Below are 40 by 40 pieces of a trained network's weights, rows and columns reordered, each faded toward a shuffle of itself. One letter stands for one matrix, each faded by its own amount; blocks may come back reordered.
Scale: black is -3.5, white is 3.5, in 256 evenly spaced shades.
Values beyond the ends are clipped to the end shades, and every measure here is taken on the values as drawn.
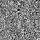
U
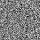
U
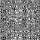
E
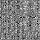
E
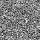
U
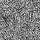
U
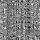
E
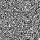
U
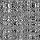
E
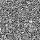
U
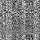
E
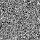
U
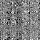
E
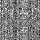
E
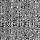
E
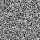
U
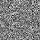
U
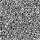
U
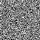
U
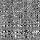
E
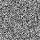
U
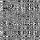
E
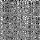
E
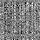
E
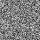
U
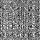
E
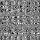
E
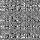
E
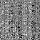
E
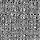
E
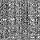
E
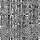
E
